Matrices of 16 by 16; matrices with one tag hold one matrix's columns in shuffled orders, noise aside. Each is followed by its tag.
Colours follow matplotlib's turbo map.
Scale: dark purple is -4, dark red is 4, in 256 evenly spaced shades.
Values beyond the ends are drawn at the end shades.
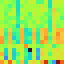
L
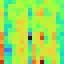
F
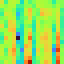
F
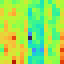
F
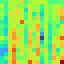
F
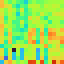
L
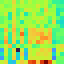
L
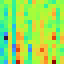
F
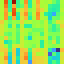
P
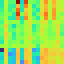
P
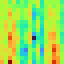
F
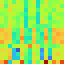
L
